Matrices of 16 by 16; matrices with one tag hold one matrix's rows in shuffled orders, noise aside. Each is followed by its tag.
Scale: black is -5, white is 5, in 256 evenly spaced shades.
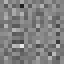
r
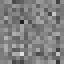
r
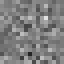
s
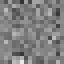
r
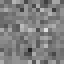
s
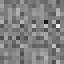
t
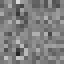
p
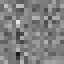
p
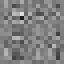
r
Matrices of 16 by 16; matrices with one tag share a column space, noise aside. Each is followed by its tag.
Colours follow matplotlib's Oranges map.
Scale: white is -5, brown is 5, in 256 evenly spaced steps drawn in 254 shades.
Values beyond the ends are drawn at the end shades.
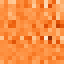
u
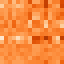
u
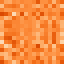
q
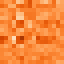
u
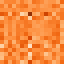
q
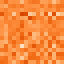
q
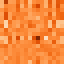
u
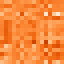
q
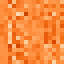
q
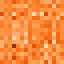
q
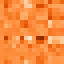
u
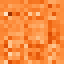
q
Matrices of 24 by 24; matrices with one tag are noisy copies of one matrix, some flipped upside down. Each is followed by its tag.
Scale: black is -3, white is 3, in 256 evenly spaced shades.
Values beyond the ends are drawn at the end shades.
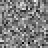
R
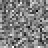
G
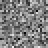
G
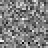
R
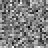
G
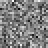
G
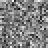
G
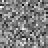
R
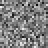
R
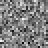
R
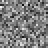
R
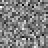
R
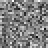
G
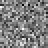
R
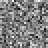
G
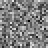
G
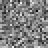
G
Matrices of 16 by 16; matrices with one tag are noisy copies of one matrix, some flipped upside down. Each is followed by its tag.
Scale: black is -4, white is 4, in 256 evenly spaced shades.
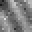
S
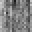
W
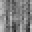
W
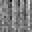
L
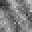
S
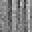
L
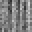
L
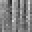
L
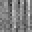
L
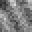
S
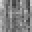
W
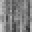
W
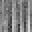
L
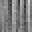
L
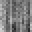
W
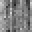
W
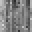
W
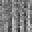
L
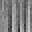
L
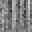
L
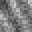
S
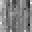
W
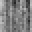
W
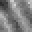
S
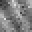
S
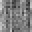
W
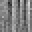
L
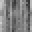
W
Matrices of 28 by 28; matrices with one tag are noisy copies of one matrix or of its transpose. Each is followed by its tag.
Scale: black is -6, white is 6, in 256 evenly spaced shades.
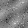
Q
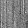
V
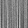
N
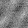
Q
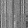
V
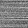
N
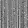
N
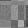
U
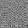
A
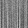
N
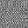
A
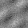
Q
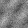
Q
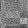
U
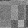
U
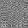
A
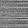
N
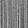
N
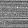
N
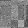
U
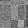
U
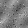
Q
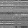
V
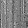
V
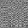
A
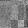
U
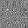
A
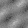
Q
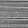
N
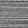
N
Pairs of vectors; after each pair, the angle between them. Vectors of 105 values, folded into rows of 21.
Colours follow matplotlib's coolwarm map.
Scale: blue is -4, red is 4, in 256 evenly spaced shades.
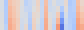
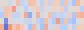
partly aligned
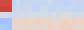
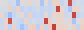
orthogonal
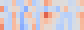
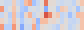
nearly parallel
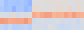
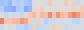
nearly parallel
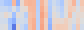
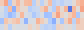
orthogonal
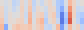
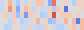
orthogonal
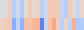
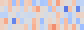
partly aligned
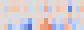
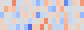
partly aligned
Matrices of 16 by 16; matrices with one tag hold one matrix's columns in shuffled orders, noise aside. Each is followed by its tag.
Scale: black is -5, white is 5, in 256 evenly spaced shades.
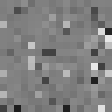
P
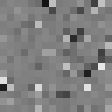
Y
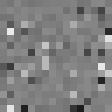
P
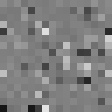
P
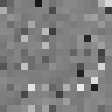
Y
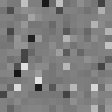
Y
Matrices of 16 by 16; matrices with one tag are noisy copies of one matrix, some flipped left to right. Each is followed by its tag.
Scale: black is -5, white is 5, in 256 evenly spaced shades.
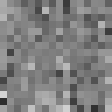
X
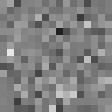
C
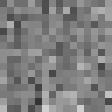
X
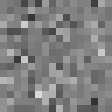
C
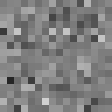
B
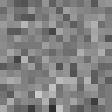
C
